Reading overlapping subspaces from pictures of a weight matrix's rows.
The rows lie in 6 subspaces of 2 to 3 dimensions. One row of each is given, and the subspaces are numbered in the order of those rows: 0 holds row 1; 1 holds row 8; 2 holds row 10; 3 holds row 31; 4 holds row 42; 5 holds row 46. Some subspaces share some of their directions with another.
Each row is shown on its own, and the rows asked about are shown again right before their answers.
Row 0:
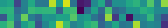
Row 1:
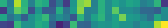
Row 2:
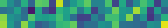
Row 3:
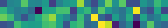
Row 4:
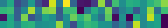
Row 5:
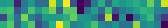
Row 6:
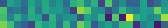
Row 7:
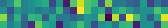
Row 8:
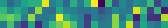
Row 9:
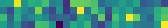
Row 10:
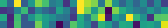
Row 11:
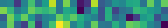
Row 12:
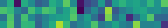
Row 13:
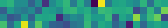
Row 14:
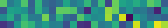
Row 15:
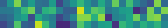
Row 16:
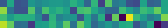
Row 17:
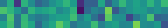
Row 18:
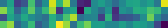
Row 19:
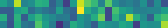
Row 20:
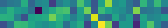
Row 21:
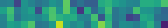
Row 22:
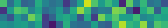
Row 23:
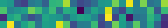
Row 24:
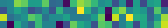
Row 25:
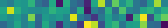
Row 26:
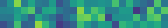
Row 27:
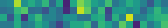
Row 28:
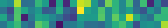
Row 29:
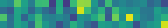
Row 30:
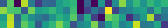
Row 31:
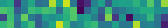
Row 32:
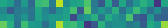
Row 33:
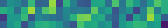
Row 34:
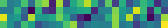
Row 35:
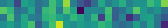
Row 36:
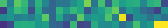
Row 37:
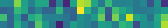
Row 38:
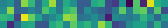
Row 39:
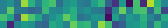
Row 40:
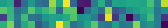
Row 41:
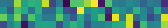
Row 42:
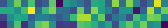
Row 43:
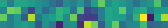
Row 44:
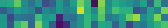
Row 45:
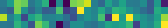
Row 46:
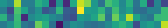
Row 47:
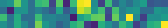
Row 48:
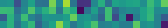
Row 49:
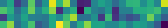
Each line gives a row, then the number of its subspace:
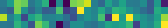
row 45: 2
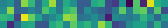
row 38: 5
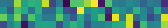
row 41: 1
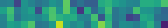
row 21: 3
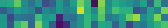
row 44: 1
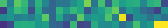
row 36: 0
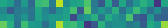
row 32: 4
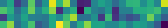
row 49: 0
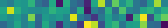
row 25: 4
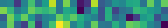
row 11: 1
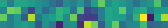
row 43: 4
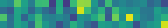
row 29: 4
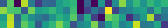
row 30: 2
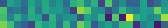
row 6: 0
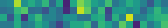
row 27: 0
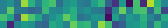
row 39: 5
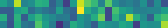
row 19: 2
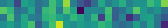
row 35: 3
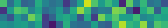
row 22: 3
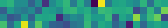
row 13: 1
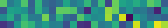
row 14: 0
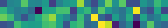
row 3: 3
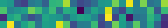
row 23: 5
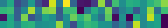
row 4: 1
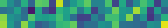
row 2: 4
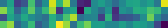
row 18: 0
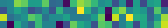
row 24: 5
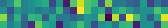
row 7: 0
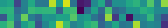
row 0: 3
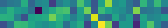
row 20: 3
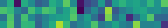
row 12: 2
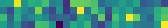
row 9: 3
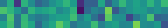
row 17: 2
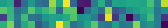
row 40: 5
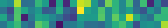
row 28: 5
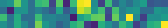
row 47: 4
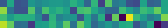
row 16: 0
